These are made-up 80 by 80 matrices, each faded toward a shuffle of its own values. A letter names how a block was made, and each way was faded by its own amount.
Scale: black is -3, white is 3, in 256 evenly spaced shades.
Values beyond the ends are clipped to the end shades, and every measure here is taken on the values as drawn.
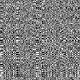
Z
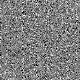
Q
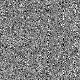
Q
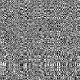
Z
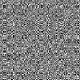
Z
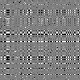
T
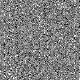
Q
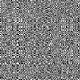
Z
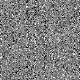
Q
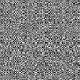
Z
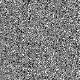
Q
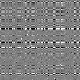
T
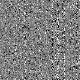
Q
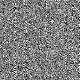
Q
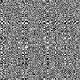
Z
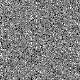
Q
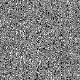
Q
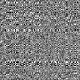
Z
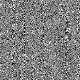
Q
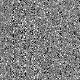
Q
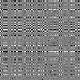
T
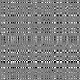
T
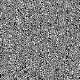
Q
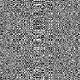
Z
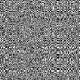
Z
